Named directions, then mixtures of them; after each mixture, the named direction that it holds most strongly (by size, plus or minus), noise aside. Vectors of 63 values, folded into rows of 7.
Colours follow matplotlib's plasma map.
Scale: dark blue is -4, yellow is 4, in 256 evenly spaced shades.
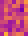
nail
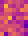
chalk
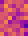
chalk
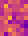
chalk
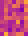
nail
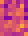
nail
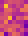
chalk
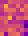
chalk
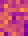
chalk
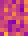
nail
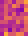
nail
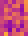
nail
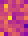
chalk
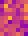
chalk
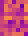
nail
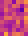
nail
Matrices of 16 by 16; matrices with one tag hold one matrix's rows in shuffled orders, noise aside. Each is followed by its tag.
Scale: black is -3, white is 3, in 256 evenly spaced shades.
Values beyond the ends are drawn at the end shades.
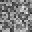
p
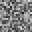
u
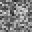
p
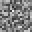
u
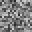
u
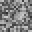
p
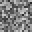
p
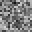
u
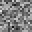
u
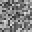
u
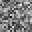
u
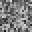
p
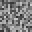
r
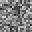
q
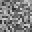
u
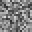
q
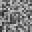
r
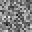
q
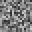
q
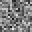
u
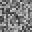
r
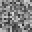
u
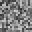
r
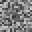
u
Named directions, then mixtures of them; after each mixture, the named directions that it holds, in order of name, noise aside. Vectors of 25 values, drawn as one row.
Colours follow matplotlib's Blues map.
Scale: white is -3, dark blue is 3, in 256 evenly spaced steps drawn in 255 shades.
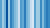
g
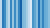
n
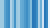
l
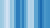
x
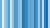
l, n, x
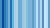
l, n, x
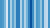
g, l, n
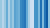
g, l, x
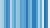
l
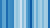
l, n, x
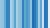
l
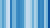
l, n, x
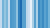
g, n, x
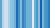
n, x
